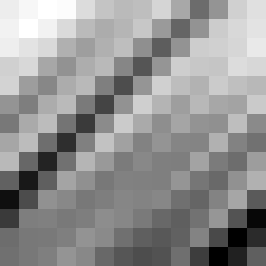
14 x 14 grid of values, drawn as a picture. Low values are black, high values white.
Ninth with the highest average: top left. Ninth with the lowest average: bottom right. Average level on the scale: 60%. Slope: up to the top. Calmest part: bottom middle. Grain: diagonal, up to the right.
